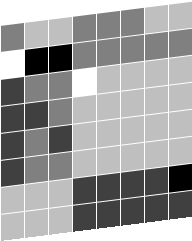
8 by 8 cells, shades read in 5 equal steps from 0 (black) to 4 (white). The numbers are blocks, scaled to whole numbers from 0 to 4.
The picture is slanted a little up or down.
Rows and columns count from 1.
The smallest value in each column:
1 0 0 1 1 1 1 0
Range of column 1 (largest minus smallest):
3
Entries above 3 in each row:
0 1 1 0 0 0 0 0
